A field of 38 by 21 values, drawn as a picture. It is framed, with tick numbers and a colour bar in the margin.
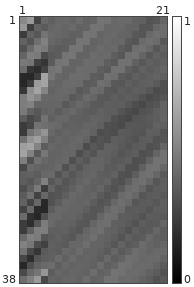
Histogram: heavy tails on both sides. Grain: diagonal, up to the right. Slope: none. Seam: vertical, 20% of the way across, the right part calmer.
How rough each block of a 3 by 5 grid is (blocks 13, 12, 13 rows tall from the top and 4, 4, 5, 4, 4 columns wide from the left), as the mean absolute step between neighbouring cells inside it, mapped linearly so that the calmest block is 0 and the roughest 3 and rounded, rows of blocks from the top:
3 0 0 0 0 / 2 0 0 0 0 / 3 0 0 0 0
